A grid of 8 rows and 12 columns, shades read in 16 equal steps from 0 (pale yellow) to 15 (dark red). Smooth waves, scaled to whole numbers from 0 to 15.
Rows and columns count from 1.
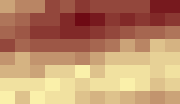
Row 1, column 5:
10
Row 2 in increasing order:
8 9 11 11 12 12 12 13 13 13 14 15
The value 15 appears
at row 2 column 6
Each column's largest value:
11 10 12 12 13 15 14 12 13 12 14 14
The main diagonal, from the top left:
5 9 12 10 6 0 1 3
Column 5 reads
10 13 13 10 6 2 1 1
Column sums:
44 47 52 53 56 62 59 50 47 49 52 48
